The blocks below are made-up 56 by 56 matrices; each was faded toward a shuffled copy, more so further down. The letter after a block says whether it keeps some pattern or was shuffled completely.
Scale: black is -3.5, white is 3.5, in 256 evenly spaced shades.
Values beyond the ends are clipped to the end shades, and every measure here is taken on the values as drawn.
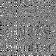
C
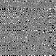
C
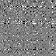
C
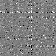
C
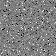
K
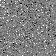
K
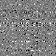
C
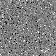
K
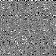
C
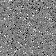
K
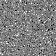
K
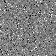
K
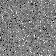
K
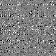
C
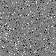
K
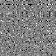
C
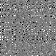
C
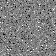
K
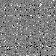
C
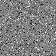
K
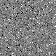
K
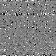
C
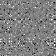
C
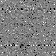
C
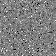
K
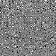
C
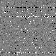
C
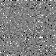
C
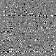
C
